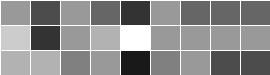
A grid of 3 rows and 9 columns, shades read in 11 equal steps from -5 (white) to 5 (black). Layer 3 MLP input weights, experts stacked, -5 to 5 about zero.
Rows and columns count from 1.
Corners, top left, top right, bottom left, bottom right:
-1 1 -2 2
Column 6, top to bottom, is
-1 -1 0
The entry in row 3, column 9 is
2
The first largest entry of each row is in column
5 2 5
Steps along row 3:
same up down up down down up same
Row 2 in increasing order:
-5 -3 -2 -1 -1 -1 -1 -1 3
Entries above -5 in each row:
9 8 9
